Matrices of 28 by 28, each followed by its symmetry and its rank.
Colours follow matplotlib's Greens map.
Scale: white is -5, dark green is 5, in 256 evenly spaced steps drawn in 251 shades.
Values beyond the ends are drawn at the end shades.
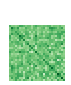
symmetric, rank five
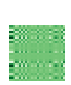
neither, rank one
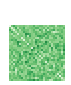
symmetric, full rank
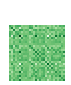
symmetric, rank five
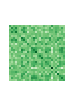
symmetric, rank five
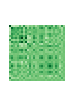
symmetric, rank three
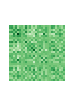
symmetric, rank three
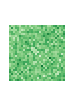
symmetric, full rank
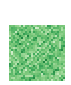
symmetric, full rank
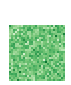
symmetric, full rank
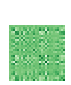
symmetric, rank three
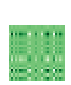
neither, rank one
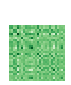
symmetric, rank three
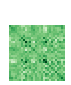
symmetric, rank five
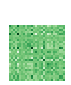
symmetric, rank three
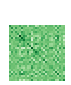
symmetric, rank five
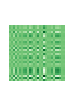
neither, rank one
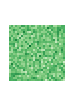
symmetric, full rank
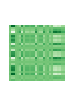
neither, rank one
